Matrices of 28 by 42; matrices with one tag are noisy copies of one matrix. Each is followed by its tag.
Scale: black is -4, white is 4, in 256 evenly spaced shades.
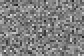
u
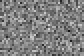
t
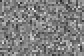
t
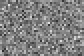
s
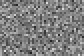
u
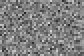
s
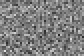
u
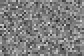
s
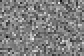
t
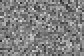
t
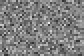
s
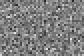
u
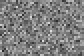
s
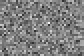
s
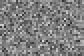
s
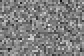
t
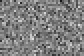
t
